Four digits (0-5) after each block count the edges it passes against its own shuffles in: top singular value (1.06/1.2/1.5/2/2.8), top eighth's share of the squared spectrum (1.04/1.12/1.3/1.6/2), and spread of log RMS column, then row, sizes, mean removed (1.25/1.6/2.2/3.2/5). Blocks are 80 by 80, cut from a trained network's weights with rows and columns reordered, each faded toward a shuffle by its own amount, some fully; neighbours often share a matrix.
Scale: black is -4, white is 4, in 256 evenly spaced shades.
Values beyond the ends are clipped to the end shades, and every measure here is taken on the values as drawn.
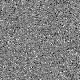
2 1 0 0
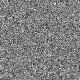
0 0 0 0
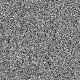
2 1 0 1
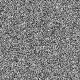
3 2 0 0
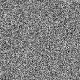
3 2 1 0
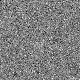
0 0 0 0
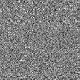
3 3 0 2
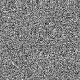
3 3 1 0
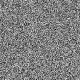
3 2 0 0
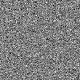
3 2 0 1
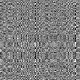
5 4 3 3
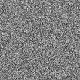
3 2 0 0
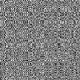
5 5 3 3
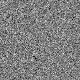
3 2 0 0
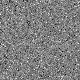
1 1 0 0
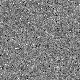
2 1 0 0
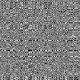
5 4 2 3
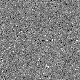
2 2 0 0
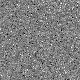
1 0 0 0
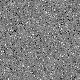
0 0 0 0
